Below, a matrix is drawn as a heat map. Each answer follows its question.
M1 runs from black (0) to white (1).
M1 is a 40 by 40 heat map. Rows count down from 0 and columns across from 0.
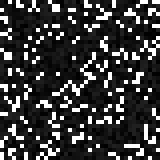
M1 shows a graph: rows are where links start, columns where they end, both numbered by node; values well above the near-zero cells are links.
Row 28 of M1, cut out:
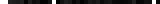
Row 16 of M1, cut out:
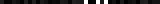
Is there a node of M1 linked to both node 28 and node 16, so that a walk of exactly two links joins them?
no
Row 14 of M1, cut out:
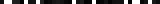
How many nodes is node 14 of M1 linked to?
10
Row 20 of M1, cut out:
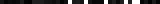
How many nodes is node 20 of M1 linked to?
6
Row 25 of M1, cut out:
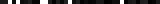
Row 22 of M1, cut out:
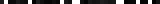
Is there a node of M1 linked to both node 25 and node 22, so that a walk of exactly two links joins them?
yes
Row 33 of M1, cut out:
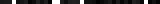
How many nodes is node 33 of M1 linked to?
5
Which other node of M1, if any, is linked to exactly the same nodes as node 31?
node 33
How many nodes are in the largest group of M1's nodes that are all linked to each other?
4
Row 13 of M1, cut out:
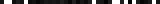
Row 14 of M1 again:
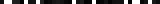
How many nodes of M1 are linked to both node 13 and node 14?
6
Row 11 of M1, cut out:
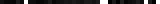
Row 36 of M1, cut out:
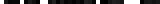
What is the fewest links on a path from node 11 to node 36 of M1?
1
